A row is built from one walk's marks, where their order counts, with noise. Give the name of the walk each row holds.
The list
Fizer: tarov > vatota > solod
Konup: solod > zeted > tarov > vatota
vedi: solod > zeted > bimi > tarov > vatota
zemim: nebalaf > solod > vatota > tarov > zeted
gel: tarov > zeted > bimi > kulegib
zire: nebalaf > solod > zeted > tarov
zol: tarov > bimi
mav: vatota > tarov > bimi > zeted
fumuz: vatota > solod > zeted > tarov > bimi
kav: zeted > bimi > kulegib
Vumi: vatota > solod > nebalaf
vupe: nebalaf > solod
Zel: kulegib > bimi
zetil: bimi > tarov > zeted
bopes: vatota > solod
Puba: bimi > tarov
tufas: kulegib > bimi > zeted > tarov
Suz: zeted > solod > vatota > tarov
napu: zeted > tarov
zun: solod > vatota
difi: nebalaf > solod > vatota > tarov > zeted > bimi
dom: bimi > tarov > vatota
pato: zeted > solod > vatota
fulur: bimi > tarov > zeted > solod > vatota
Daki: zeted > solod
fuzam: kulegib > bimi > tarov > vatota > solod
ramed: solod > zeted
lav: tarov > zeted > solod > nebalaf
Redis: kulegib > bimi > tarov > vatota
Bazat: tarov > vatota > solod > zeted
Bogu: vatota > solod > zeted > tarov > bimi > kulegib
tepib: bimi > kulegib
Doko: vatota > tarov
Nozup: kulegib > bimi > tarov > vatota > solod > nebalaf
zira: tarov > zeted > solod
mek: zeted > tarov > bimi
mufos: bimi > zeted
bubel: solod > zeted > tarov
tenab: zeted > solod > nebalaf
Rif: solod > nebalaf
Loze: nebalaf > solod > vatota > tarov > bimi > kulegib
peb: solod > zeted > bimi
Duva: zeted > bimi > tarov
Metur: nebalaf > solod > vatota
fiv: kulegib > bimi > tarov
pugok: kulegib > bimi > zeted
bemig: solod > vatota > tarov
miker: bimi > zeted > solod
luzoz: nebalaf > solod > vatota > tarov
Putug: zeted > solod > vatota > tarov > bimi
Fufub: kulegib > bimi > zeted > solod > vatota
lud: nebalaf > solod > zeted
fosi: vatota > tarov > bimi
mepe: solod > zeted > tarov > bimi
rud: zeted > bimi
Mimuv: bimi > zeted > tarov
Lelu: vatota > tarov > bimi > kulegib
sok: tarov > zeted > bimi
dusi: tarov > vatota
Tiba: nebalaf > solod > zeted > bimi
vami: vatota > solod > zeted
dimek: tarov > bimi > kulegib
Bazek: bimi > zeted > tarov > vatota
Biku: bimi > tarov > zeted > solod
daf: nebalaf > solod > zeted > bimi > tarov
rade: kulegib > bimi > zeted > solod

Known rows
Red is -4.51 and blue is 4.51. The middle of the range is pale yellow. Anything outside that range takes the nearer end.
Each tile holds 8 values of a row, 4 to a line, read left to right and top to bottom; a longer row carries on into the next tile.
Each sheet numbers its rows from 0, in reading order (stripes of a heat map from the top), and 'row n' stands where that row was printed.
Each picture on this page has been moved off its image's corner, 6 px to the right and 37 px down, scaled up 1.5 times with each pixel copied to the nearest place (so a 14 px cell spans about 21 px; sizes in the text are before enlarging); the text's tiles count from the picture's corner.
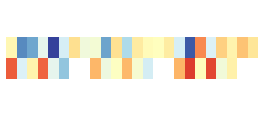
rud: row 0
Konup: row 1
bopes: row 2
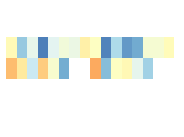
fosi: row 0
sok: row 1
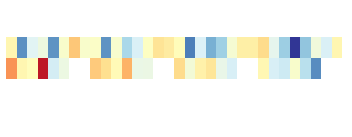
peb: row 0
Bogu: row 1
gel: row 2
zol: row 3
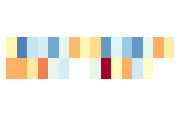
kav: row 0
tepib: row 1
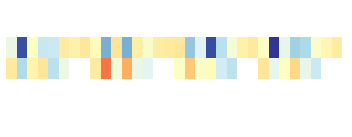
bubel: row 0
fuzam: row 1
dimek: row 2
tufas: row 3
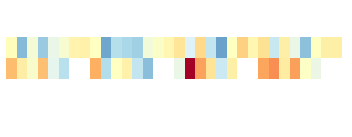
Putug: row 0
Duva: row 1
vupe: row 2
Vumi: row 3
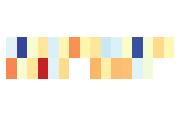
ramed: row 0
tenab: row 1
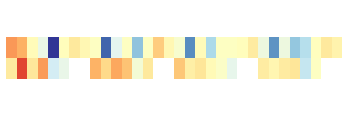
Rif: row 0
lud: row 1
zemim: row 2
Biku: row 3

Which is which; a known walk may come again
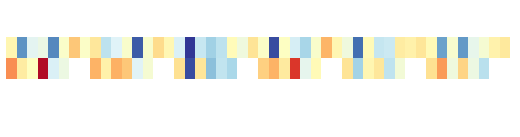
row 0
peb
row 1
tenab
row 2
napu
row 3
rade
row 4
bubel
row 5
Lelu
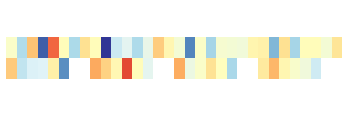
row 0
dusi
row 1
pugok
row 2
Bazek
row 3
luzoz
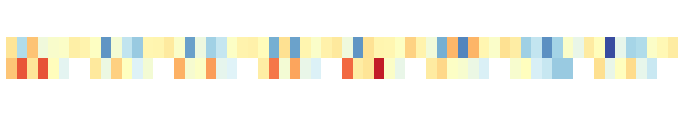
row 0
Metur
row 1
zire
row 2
fumuz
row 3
fuzam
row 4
pato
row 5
Fizer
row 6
Puba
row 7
tufas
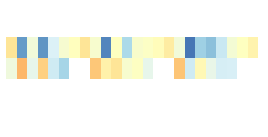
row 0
fiv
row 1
zemim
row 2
zetil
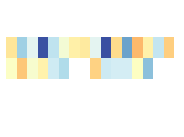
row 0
dimek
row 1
Doko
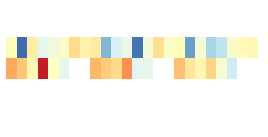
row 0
Fufub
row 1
Tiba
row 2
difi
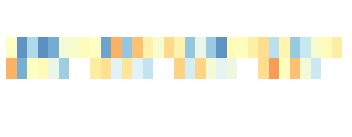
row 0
sok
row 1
bemig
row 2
lav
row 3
Nozup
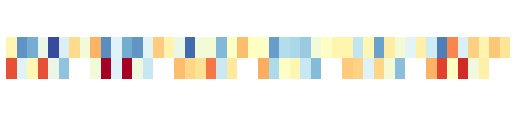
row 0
rud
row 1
Zel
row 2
miker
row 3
Duva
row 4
dom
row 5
bopes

